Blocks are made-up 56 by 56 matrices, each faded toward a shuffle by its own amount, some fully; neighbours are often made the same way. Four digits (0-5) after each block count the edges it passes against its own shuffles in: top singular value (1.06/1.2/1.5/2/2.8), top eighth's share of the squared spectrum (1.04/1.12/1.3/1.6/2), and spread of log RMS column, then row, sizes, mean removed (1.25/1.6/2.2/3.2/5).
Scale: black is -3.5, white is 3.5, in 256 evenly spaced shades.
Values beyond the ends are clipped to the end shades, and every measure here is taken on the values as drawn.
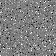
0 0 0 0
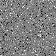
0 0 0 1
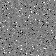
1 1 0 0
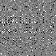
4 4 2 2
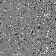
2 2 1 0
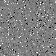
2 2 0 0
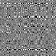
4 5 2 3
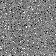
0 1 0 0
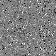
2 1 1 0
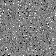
1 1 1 0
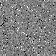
2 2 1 0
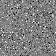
0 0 0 0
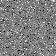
1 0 0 0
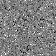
2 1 0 0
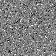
0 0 0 0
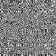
4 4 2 2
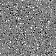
0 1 1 0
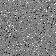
0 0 0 0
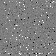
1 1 0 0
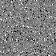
2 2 0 1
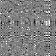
4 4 3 2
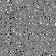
3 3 1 1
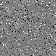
0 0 0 0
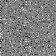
3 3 1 1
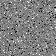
0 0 0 0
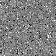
3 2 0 1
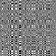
5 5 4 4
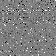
3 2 0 1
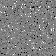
2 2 0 0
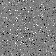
2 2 0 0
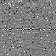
4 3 1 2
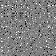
3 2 1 1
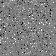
0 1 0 0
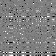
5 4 2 2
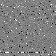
3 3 0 1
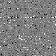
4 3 0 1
